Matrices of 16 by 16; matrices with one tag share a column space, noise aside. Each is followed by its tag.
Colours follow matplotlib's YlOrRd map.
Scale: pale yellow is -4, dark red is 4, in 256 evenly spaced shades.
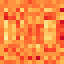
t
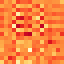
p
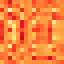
t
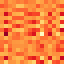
p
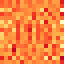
t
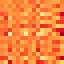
p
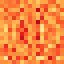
t
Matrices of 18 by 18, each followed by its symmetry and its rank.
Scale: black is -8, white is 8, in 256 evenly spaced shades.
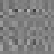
neither, rank two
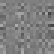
neither, rank three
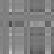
neither, rank one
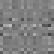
neither, rank two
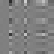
neither, rank one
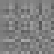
antisymmetric, rank two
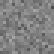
neither, full rank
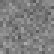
neither, full rank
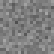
neither, full rank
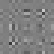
antisymmetric, rank two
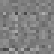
neither, rank three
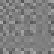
antisymmetric, rank two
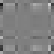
neither, rank one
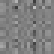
neither, rank two
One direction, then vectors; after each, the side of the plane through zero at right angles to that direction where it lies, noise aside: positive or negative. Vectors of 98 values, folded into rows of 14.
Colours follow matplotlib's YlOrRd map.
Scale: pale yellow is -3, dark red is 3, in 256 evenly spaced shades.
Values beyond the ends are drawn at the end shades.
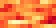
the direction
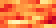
positive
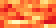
positive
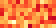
positive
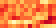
positive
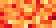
positive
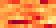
negative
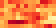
negative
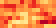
positive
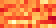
positive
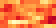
positive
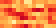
positive
